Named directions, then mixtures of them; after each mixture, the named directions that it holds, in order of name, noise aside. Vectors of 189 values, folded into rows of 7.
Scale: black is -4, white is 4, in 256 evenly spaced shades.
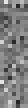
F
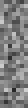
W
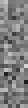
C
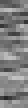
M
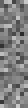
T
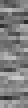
M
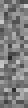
W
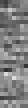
C, M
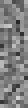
T, W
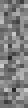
W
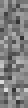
F, W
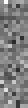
C, F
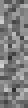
W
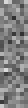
C, T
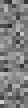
M, T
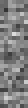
C, M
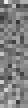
F, T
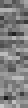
M, T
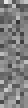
F, T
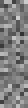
T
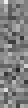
C, F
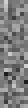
C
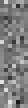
F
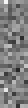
C, F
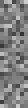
T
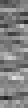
M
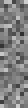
T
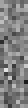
C, F
